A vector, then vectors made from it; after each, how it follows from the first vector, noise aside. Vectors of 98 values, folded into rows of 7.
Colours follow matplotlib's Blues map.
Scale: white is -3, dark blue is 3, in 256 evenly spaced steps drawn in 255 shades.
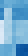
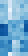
wrapped around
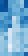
wrapped around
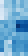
wrapped around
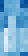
wrapped around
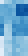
wrapped around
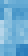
shrunk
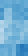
shrunk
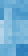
shrunk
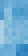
shrunk
